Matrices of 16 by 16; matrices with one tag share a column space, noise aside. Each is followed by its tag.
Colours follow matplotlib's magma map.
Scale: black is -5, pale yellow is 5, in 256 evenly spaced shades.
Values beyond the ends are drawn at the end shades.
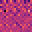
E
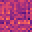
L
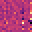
L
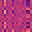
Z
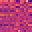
E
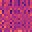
Z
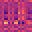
L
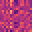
Z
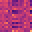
Z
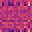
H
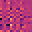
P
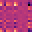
H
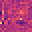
L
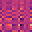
P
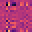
H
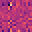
H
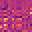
P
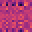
H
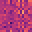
Z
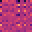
E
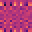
H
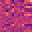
E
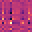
L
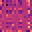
Z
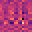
L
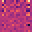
E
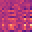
P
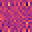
H
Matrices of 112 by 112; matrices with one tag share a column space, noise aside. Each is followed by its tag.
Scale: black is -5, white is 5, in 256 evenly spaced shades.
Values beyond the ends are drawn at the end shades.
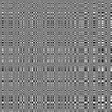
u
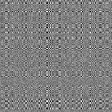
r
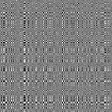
u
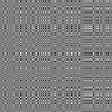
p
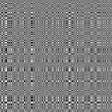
u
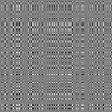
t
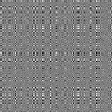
p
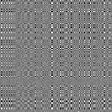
r
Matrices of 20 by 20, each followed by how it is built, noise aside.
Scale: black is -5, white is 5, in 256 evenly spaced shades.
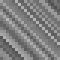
Toeplitz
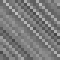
Toeplitz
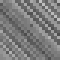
Toeplitz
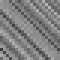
Toeplitz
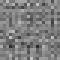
low rank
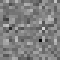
low rank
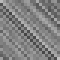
Toeplitz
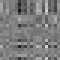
low rank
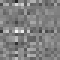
low rank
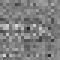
low rank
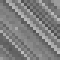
Toeplitz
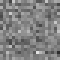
low rank
